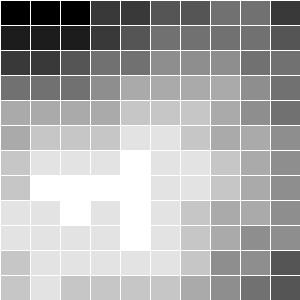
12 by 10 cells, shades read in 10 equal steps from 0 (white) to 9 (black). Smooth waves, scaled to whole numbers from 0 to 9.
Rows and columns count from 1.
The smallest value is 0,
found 8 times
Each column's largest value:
9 9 9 7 7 6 6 5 5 7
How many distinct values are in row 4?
3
